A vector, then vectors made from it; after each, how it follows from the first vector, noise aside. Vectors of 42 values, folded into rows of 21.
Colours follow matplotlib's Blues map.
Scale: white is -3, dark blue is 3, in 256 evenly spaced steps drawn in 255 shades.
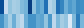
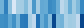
reversed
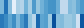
reversed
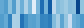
wrapped around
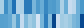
wrapped around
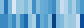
reversed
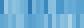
shrunk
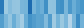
shrunk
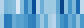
wrapped around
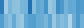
shrunk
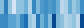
reversed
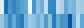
negated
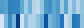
wrapped around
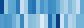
wrapped around
